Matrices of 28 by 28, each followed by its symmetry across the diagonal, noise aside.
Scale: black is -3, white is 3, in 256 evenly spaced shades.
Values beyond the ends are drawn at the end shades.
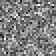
symmetric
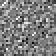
symmetric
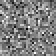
antisymmetric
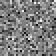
neither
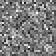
symmetric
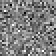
antisymmetric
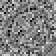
symmetric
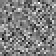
antisymmetric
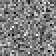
neither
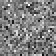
neither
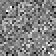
symmetric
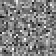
antisymmetric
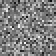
neither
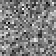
antisymmetric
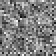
antisymmetric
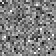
symmetric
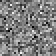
neither
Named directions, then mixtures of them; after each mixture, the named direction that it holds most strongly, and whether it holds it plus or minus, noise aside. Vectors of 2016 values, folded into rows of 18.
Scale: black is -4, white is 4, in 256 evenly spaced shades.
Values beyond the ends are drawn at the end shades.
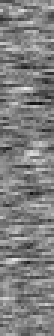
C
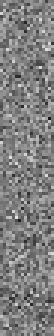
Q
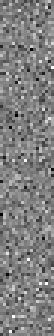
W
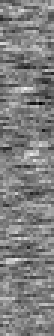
C, plus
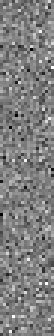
W, plus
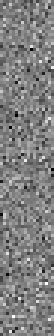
W, plus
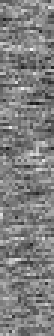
C, plus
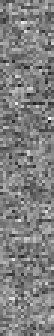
Q, minus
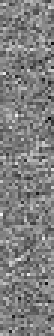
W, minus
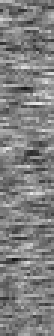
C, minus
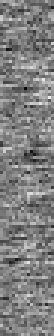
C, minus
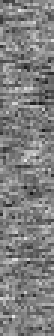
C, plus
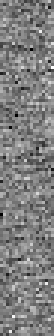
W, plus
